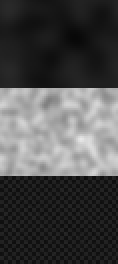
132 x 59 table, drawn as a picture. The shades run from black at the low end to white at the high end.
The table splits into 3 rows of 1 panel. Panel 1,1: very low, smooth, faint in contrast. Panel 2,1: high, blotchy. Panel 3,1: very low, checkered, faint in contrast.
